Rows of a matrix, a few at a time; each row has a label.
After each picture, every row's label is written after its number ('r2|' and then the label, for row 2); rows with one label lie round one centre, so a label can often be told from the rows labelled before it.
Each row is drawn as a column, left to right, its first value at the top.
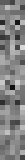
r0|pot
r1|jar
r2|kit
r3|pot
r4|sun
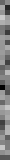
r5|kit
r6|sun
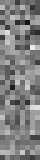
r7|jar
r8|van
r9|kit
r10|pot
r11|jar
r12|pot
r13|sun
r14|sun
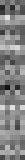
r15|sun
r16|kit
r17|sun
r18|kit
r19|sun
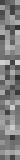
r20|jar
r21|van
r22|sun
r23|van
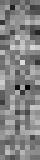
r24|pot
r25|jar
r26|sun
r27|kit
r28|van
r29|kit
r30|sun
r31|sun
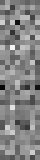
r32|kit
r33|jar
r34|sun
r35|pot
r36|kit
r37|kit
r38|jar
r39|kit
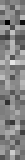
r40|jar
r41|pot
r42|van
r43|jar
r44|pot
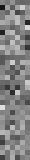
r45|sun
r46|kit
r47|van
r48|kit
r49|jar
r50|pot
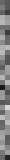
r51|kit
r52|sun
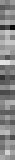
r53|van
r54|van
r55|van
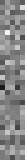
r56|kit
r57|van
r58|jar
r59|kit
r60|jar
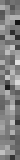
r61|jar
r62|kit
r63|sun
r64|pot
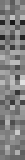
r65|pot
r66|jar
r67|pot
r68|van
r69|pot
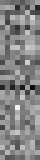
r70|kit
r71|jar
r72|kit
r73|sun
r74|kit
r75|van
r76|kit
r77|sun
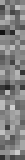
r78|sun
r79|kit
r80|sun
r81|jar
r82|kit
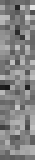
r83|kit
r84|kit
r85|jar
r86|sun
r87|jar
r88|kit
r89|jar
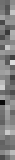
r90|pot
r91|sun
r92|van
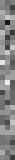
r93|van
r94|pot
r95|sun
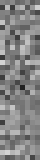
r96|van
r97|jar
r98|sun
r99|jar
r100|kit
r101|van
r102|jar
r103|jar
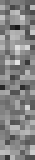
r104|kit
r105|jar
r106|van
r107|van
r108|kit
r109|sun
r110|jar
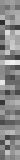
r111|pot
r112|van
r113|van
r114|van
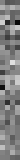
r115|kit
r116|pot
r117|jar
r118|pot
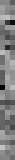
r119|kit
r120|pot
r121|pot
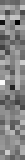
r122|pot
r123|jar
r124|kit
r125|pot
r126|jar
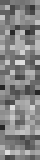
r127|kit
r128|jar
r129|sun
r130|van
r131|van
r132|sun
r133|sun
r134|van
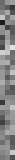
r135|pot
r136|van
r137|sun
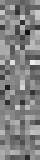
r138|van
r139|kit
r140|jar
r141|sun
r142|pot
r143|sun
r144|van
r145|van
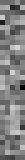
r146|pot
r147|jar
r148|sun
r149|sun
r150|kit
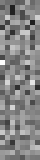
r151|van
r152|pot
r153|sun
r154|kit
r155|jar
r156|van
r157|pot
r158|kit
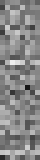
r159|sun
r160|jar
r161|van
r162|van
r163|jar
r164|kit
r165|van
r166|jar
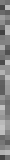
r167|sun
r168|jar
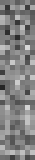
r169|kit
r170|sun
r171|jar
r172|pot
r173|jar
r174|sun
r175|jar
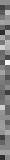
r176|sun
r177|van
